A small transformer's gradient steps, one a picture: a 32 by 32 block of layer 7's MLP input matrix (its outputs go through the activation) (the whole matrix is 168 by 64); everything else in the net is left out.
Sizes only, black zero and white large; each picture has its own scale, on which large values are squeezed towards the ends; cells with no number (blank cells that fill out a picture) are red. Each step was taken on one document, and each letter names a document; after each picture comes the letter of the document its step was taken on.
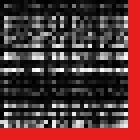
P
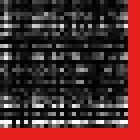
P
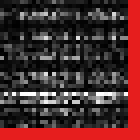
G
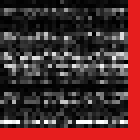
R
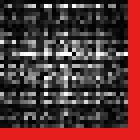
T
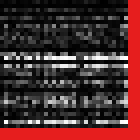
R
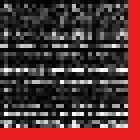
P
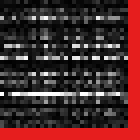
G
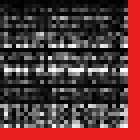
P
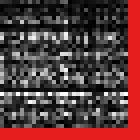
T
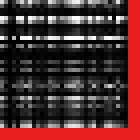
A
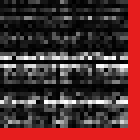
R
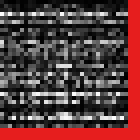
T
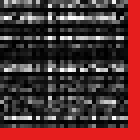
A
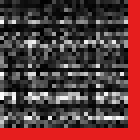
T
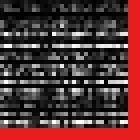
P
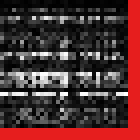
G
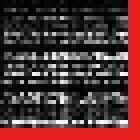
R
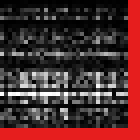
G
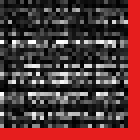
T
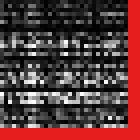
T
